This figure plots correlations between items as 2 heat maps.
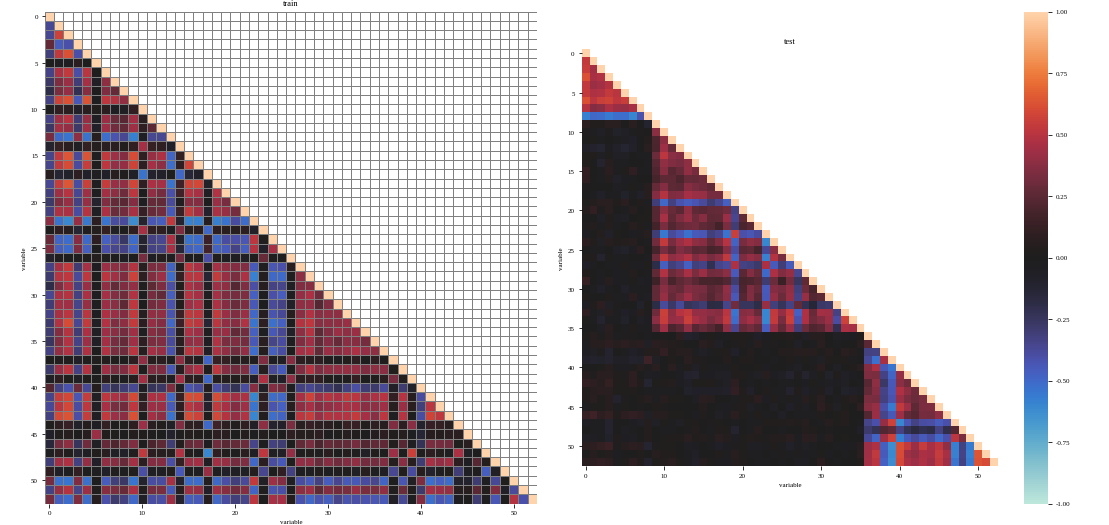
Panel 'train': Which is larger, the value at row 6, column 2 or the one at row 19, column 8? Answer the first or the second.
the first
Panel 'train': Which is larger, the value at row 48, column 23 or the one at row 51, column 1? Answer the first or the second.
the second
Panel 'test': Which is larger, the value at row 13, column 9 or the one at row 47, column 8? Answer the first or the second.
the first
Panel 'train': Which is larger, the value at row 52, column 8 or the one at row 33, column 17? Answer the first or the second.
the second
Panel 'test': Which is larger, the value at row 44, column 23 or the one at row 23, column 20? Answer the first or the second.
the first
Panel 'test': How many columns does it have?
53
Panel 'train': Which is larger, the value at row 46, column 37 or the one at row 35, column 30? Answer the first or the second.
the second
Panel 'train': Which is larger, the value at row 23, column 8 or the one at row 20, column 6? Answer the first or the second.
the second
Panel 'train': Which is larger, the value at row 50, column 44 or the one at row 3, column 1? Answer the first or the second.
the first
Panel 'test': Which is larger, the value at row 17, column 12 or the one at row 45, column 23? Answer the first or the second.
the first
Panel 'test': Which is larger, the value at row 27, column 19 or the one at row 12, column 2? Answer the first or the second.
the first
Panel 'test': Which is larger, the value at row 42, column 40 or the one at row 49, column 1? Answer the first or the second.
the first
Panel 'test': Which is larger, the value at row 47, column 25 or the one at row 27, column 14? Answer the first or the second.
the first
